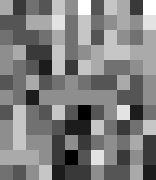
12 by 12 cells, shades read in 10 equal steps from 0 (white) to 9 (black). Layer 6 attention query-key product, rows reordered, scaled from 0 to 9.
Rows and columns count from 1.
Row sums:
45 43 52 45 54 59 57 60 59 56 58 66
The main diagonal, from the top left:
3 6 6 7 2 4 4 6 5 5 4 8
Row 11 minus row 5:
-1 -2 -3 -4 5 2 4 -2 -1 2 0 4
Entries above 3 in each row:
6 6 8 5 8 10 12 9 9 10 8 10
